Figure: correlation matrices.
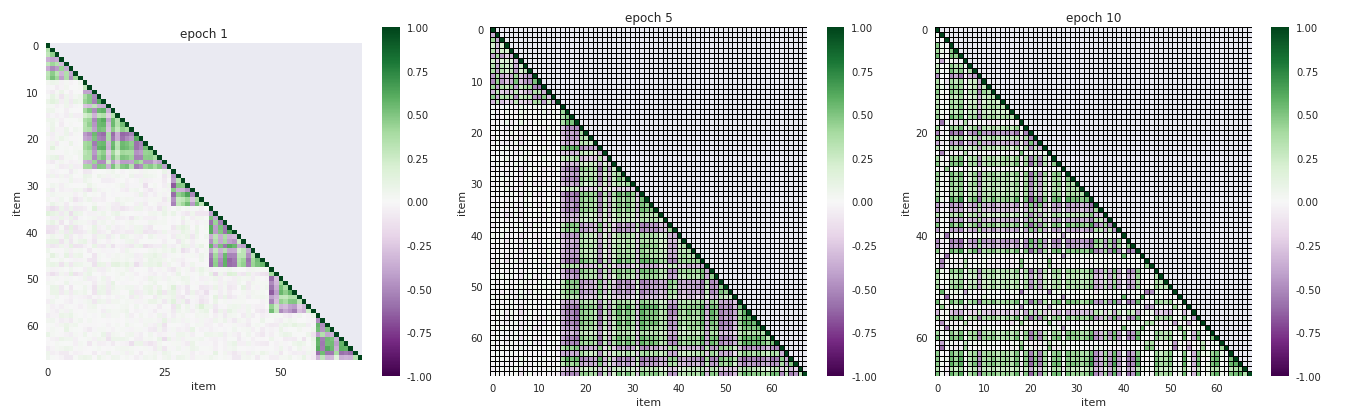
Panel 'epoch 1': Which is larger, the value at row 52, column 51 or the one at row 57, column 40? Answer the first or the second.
the first
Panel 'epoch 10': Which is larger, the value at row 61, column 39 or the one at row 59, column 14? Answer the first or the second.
the second
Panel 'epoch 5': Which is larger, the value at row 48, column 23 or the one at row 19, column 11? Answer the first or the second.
the second
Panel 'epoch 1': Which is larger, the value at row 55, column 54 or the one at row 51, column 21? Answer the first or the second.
the first
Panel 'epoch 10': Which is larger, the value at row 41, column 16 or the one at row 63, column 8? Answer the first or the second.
the second
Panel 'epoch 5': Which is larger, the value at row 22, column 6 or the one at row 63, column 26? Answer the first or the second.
the second
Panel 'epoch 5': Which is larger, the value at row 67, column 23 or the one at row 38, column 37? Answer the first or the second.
the second
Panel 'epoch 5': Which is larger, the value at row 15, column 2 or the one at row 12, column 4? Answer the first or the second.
the first
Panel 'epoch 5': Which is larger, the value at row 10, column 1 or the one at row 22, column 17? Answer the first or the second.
the first
